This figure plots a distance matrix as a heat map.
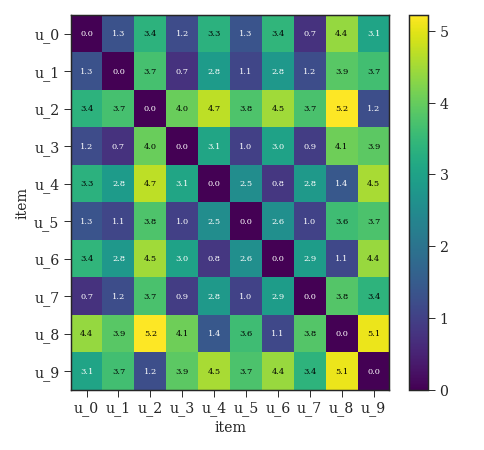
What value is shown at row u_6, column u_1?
2.8
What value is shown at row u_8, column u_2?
5.2
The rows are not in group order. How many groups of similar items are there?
3
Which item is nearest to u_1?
u_3
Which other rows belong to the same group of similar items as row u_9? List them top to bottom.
u_2
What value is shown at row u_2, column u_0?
3.4
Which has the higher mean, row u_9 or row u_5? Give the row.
u_9
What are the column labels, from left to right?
u_0, u_1, u_2, u_3, u_4, u_5, u_6, u_7, u_8, u_9
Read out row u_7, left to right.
0.7 1.2 3.7 0.9 2.8 1.0 2.9 0.0 3.8 3.4
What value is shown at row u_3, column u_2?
4.0
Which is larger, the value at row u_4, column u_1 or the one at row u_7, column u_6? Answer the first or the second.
the second
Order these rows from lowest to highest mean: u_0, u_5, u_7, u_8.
u_7, u_5, u_0, u_8
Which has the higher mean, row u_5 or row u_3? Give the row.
u_3
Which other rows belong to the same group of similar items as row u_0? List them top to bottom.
u_1, u_3, u_5, u_7
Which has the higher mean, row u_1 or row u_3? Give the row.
u_3
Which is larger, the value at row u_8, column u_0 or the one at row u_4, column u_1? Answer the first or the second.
the first
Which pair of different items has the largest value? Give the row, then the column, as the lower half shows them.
u_8, u_2
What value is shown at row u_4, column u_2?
4.7
